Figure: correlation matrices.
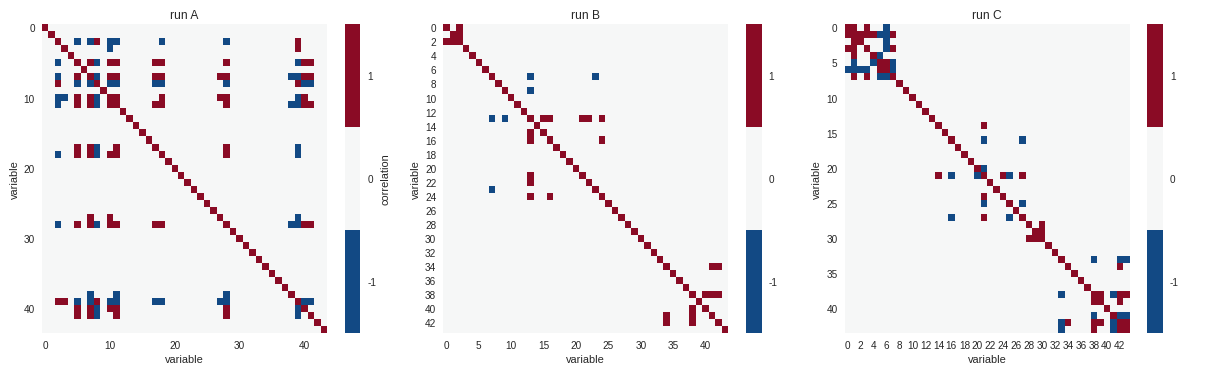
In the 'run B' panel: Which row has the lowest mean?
7
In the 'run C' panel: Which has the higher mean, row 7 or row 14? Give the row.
14
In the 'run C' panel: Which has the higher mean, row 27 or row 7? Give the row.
7
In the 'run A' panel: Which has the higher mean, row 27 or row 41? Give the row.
41
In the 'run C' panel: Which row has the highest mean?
1
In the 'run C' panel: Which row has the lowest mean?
6
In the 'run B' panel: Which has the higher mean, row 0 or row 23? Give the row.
0
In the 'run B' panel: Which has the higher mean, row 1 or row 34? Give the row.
34
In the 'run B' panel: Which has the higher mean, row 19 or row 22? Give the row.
22
